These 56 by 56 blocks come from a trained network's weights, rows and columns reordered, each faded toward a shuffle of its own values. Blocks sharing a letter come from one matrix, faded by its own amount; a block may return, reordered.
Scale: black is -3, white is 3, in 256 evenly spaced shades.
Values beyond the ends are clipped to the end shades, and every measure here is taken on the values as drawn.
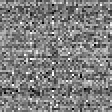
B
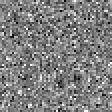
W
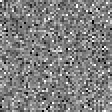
W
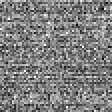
B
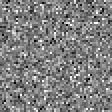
W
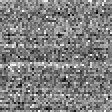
B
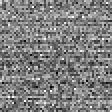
B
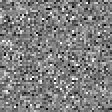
W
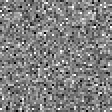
W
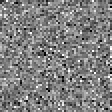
W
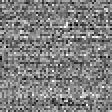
B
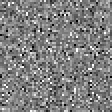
W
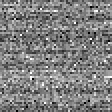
B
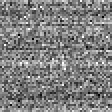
B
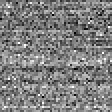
B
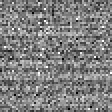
B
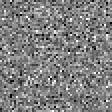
W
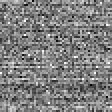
B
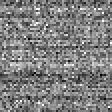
B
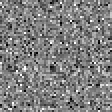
W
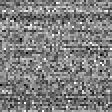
B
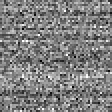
B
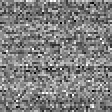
B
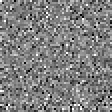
W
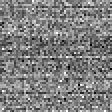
B
